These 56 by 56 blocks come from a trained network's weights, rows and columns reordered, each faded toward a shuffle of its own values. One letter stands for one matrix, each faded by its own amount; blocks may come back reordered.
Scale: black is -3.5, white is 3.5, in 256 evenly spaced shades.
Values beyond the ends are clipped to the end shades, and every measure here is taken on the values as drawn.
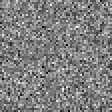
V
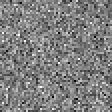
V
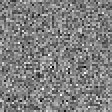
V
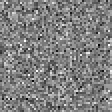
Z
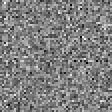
Z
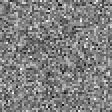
V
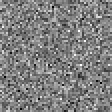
V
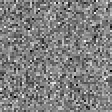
Z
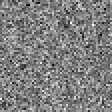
V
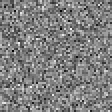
V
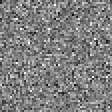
V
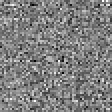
Z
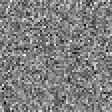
V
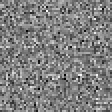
Z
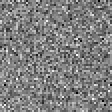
V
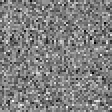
Z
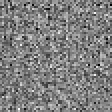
Z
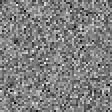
V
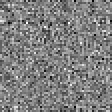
Z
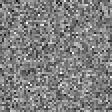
V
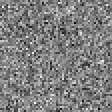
V
